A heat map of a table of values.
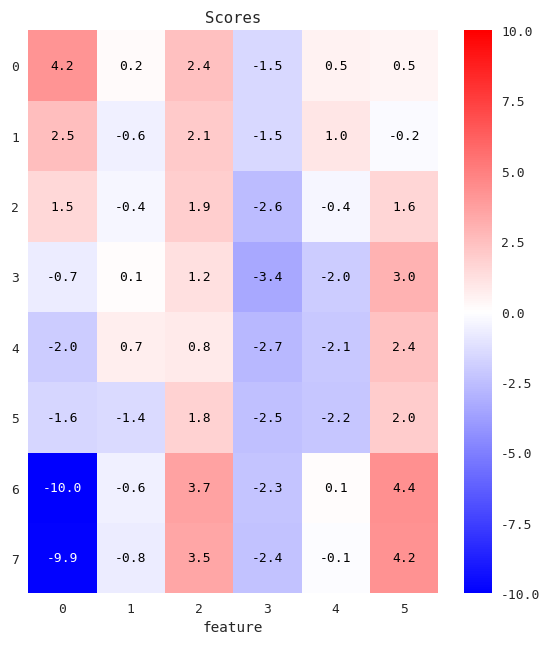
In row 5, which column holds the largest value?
5
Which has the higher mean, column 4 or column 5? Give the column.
5
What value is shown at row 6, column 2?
3.7
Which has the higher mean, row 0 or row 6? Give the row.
0
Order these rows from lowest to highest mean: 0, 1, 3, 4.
4, 3, 1, 0
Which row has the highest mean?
0
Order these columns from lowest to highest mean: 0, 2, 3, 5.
3, 0, 2, 5
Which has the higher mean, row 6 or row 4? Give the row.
4
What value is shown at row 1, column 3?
-1.5
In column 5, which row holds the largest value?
6
